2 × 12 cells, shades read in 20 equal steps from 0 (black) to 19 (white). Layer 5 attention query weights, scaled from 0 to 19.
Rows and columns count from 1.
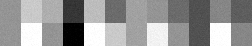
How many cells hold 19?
3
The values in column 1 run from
11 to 11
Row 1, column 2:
15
